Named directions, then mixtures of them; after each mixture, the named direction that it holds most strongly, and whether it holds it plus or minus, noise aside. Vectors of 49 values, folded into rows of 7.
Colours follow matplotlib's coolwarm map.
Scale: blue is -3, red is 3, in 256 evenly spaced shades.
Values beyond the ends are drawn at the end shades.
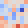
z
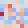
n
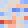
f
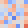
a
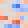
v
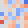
a, plus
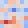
f, plus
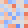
a, plus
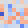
n, minus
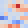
v, minus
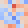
a, plus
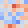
v, minus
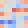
f, minus
